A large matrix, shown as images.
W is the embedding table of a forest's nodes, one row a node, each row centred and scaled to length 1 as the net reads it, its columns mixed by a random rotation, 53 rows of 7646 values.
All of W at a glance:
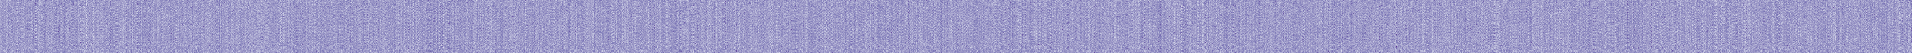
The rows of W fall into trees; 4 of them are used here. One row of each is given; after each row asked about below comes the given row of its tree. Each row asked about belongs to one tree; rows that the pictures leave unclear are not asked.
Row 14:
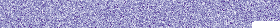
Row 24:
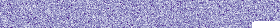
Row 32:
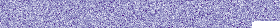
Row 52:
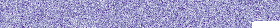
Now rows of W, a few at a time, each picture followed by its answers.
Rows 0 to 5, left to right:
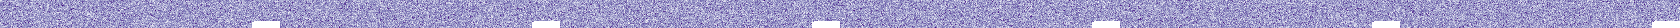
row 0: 32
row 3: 14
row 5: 14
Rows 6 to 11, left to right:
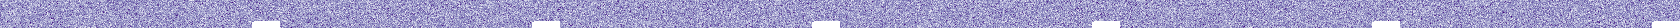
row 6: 52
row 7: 24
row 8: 52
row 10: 24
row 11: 52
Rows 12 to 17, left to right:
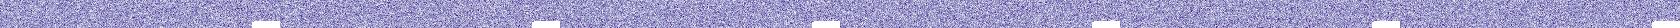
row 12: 14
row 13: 52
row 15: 14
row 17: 14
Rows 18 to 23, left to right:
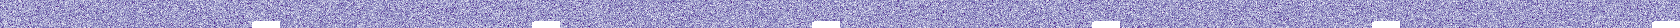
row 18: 52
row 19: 14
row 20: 32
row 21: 52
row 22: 14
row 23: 14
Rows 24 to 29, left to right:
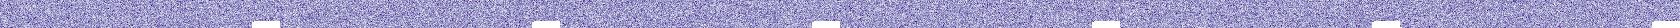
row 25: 52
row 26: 32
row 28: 52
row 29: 32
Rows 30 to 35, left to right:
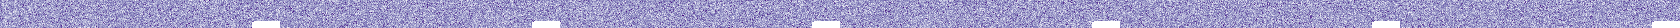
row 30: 52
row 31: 14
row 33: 52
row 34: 14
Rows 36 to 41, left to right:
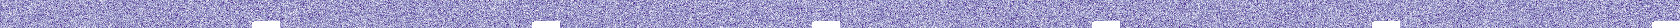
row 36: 52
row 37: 52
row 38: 14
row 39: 52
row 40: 14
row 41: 52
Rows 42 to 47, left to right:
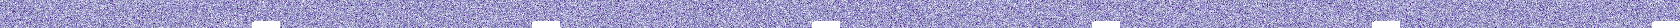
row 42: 14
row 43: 24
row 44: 52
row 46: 14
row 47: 14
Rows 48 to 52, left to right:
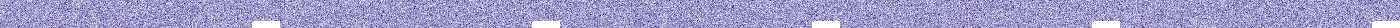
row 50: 24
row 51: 24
